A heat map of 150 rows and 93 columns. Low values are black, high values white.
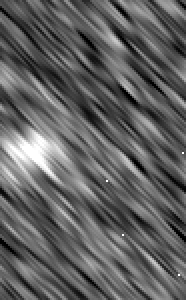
Odd rows or columns: none. Bumps: one, in the middle left. Ninth with the highest average: middle left. Lone odd cells: 4, each higher than its neighbours.
